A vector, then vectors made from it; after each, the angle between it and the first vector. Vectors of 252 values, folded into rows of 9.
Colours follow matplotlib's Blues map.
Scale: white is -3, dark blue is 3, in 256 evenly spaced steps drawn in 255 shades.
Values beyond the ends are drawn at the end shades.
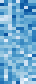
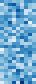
partly opposed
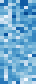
nearly parallel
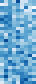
nearly opposite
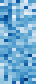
nearly opposite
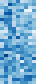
partly opposed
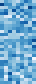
partly aligned
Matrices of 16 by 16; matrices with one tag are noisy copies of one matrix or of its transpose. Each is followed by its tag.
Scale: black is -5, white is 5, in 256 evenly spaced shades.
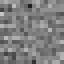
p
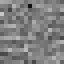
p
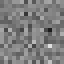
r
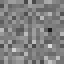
r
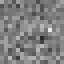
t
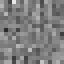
p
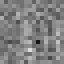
t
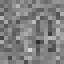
t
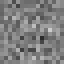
t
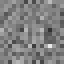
r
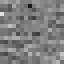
p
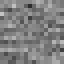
p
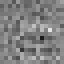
t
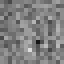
t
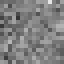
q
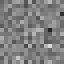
r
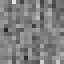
p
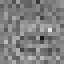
t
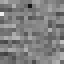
p
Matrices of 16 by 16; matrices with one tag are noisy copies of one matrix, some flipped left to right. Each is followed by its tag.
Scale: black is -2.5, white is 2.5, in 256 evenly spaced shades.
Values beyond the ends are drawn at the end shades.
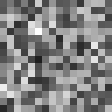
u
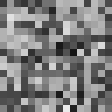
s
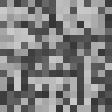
s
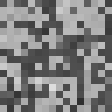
s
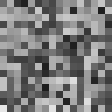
s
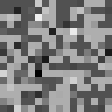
u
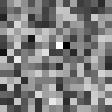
u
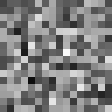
u
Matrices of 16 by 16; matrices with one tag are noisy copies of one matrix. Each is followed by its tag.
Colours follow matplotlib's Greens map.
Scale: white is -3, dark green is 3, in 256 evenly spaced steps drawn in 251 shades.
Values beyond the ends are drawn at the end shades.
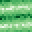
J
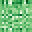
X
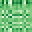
X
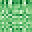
X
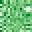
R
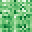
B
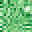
R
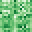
B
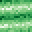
J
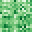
B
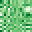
R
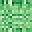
X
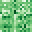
B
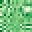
R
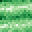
J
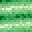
J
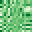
R
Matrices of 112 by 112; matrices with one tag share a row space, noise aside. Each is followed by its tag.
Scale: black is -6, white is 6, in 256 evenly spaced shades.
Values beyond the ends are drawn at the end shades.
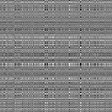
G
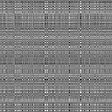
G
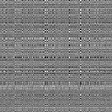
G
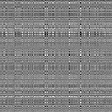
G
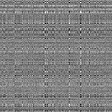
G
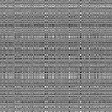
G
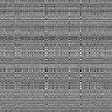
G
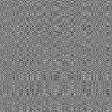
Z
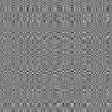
Z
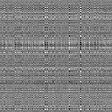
G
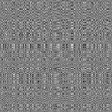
Z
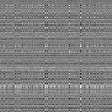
G
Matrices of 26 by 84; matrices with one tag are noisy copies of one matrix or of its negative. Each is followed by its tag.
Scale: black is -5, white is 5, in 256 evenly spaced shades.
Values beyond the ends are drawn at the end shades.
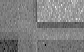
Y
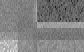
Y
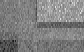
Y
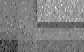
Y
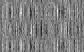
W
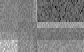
Y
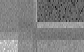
Y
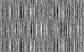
W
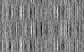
W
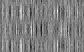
W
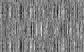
W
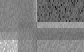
Y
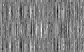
W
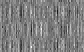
W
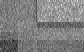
Y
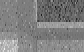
Y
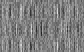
W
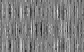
W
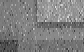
Y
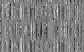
W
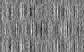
W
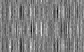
W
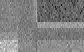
Y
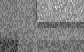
Y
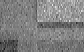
Y
